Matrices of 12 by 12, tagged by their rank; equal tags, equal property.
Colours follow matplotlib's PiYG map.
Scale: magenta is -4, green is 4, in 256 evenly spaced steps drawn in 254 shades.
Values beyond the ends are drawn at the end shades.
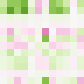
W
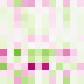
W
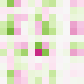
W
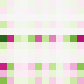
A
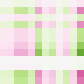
A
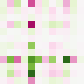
W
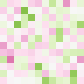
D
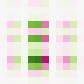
A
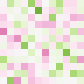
D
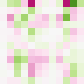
W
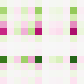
A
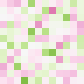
D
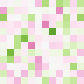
D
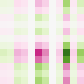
A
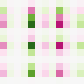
A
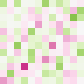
D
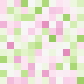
D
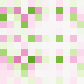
W
